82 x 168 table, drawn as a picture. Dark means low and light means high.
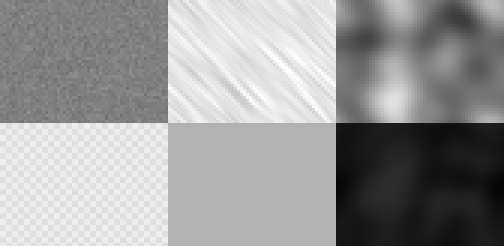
It is made of 2 by 3 panels. Panel 1,1: middling, fine-grained, faint in contrast. Panel 1,2: very high, slanting down to the right, faint in contrast. Panel 1,3: middling, smooth, strong in contrast. Panel 2,1: very high, checkered, faint in contrast. Panel 2,2: high, flat. Panel 2,3: very low, smooth, faint in contrast.
